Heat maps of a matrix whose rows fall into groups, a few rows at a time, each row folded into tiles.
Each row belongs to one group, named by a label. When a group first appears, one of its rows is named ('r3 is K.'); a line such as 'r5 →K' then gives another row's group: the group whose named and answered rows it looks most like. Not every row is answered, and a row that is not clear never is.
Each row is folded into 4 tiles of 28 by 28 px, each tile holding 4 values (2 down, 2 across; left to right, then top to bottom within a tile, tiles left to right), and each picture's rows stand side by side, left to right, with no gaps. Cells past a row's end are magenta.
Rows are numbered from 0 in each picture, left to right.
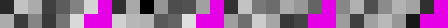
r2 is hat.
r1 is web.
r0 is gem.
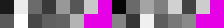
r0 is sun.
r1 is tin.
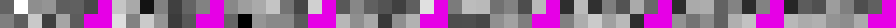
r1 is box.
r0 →hat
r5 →hat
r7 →web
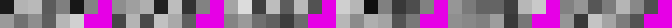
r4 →box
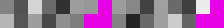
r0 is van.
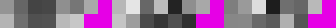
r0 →gem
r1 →box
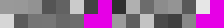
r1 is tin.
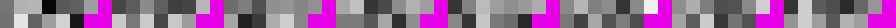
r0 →sun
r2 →gem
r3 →box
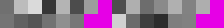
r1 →gem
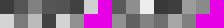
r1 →van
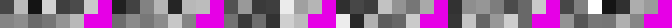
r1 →van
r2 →gem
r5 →van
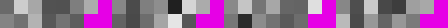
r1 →van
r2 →tin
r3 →van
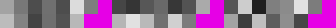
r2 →hat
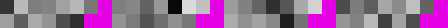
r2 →box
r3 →hat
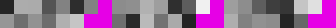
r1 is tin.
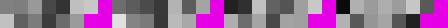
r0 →van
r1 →gem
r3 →hat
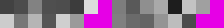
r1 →van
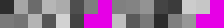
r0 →hat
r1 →van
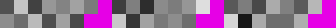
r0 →hat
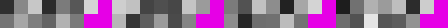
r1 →box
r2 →van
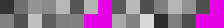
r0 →tin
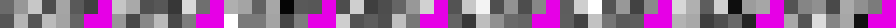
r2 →box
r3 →gem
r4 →tin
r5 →tin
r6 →box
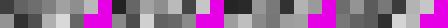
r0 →gem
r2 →van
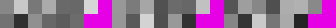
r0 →tin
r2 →hat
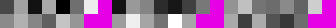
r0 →web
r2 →tin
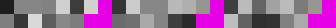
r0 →tin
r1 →hat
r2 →gem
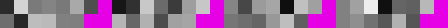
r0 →hat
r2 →van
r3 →sun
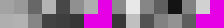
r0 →box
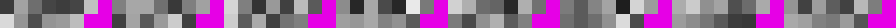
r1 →sun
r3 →van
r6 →box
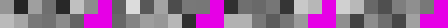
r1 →hat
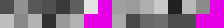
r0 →web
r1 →box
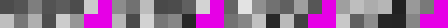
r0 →web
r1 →tin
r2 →hat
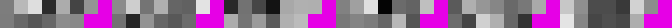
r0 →sun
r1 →tin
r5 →box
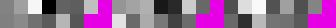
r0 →sun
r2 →tin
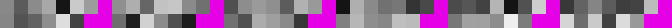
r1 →hat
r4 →web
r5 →web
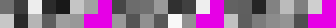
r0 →van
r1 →web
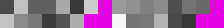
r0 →gem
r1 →box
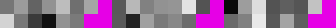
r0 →gem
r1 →hat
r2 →tin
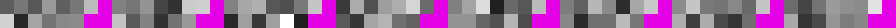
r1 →van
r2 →sun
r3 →hat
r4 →sun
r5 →van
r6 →tin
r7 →gem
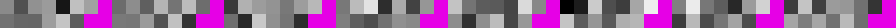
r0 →van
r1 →hat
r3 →sun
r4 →box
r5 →van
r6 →sun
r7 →hat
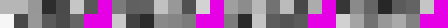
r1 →gem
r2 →tin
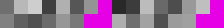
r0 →sun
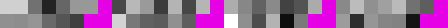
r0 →box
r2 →box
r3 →hat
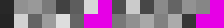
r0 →sun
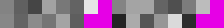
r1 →sun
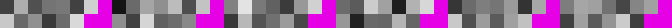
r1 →tin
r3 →van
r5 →sun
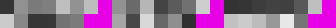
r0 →gem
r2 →web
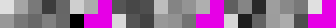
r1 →gem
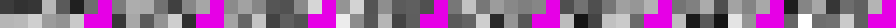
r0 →web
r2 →tin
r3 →box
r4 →hat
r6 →gem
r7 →sun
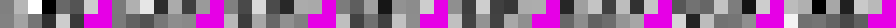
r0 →sun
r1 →sun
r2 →van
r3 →gem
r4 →van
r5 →sun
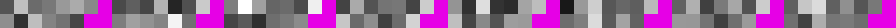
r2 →sun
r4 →van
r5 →tin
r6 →gem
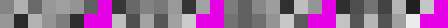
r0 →hat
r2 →van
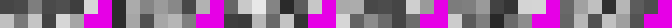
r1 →sun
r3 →box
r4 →van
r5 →sun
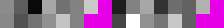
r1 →sun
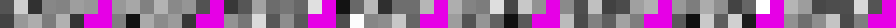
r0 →hat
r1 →hat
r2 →tin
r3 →sun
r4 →box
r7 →box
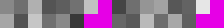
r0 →tin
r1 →tin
